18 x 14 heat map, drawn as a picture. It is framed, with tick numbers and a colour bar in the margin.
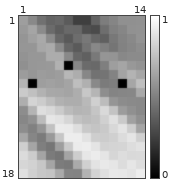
Lone odd cells: 3, each lower than its neighbours. Slope: up to the bottom. Grain: diagonal, down to the right. Ninth with the highest average: bottom right.
